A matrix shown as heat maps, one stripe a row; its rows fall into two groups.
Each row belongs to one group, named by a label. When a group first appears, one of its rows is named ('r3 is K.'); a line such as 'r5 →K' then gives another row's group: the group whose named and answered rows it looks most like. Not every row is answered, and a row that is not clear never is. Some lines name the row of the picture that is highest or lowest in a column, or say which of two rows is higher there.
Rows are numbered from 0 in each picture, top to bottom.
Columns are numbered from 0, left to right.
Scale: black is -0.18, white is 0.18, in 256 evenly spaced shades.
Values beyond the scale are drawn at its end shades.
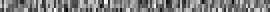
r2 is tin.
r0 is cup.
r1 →cup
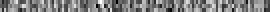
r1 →tin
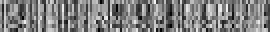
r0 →cup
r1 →tin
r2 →tin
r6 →tin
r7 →cup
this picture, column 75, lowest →7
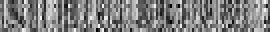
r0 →cup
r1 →cup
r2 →cup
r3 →cup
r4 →cup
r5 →tin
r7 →tin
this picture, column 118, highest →5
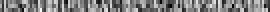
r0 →tin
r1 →tin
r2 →cup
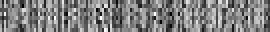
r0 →tin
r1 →cup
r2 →tin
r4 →tin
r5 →tin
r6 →tin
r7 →cup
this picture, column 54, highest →2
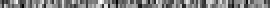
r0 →tin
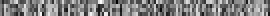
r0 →tin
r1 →cup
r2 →tin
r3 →cup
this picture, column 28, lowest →0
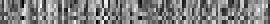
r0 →cup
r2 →cup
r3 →tin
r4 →cup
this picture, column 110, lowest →2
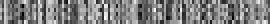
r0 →cup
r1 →cup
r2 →cup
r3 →cup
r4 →cup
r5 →cup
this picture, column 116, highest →5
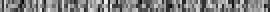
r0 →cup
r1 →tin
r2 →cup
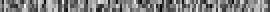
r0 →cup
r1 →cup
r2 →tin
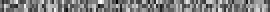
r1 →cup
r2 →tin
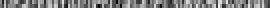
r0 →tin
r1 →tin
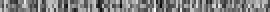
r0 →cup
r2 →cup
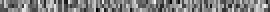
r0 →cup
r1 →cup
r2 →tin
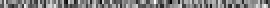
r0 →tin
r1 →cup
